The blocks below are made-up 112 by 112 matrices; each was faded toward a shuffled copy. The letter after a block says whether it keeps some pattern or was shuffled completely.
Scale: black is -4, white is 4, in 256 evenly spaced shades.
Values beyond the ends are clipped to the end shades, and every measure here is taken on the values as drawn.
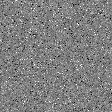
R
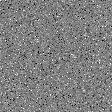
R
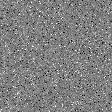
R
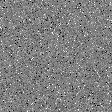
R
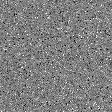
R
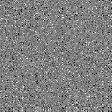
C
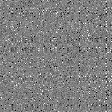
C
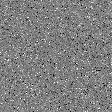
R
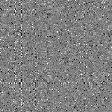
C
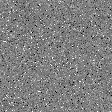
R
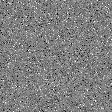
R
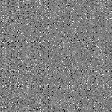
C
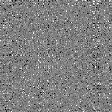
C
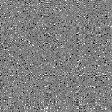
C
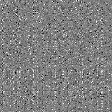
C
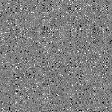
C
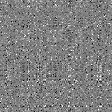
C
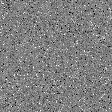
R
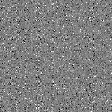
C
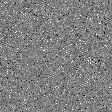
R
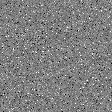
R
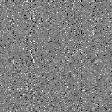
C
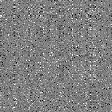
C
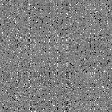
C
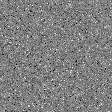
R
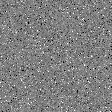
R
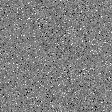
R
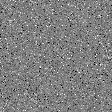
R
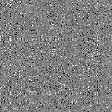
C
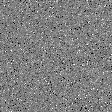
R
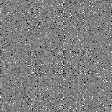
C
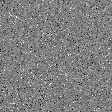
R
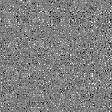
C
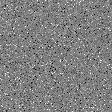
R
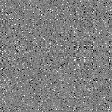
C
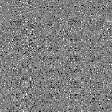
C
